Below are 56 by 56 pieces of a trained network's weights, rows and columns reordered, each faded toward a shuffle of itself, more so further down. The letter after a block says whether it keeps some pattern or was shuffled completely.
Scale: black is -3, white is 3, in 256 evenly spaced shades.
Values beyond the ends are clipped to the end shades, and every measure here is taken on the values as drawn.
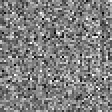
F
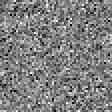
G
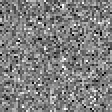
G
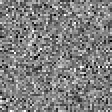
F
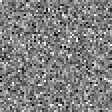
G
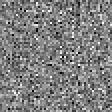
F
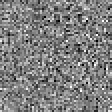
F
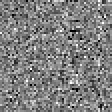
F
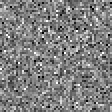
G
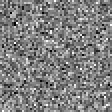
G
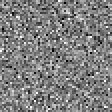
G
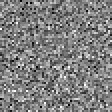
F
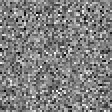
F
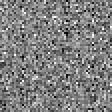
F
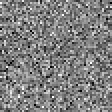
G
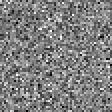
F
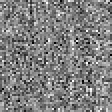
F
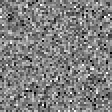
G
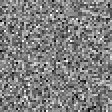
G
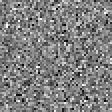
F
